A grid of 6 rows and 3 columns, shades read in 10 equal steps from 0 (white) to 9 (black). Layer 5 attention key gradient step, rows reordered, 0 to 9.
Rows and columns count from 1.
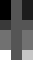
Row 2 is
9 6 8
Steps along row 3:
down same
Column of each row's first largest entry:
1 1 1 2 2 2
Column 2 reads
6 6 6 6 6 6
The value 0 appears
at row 6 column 1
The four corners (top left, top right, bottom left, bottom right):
9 8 0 2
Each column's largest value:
9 6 8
